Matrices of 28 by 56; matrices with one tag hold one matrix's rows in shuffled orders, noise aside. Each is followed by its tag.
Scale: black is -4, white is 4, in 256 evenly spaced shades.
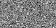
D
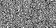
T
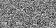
D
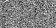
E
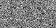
D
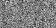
E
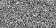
D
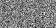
E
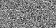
D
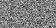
D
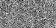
E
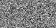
D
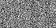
T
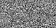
D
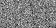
T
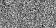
E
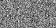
T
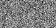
E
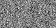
T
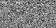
D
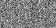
T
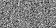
T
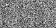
E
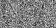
E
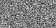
D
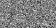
D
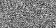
D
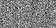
T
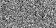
E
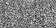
E
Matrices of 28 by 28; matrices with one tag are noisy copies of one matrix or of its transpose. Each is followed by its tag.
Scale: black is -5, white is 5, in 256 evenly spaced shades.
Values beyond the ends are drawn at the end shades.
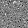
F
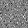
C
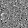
F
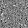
F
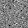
C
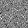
C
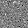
F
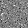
F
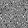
C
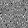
C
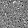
F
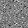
C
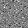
C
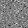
C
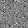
C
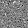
F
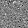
F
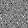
C
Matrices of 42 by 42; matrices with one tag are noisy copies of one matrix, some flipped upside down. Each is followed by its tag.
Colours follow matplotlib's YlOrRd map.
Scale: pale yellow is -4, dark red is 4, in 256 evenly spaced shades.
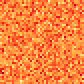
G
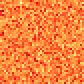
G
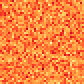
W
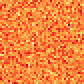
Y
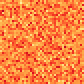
G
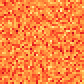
W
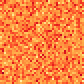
G
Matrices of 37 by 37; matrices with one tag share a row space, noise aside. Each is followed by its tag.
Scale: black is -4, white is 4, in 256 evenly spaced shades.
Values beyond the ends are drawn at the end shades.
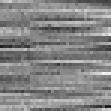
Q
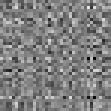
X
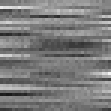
Q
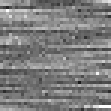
Q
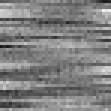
Q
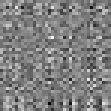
X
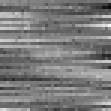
Q
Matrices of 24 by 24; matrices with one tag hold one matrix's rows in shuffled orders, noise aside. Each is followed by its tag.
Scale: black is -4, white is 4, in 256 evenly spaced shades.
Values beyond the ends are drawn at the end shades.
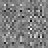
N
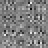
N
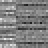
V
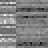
V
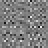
N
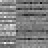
V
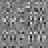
N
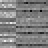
V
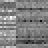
V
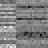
V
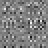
N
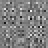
N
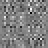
N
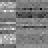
V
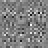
N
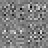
N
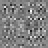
N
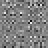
N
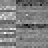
V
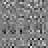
N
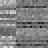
V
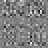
N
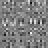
N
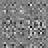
N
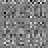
N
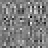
N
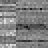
V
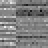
V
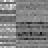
V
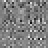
N
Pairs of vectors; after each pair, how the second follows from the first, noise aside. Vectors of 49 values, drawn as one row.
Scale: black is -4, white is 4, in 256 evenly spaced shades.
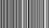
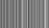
shrunk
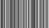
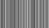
shrunk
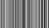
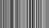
wrapped around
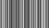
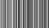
shuffled
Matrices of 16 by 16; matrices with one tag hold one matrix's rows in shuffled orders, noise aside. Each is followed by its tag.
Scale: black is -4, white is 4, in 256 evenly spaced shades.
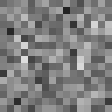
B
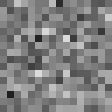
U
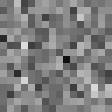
B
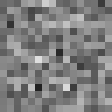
U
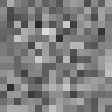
U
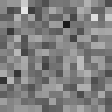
B
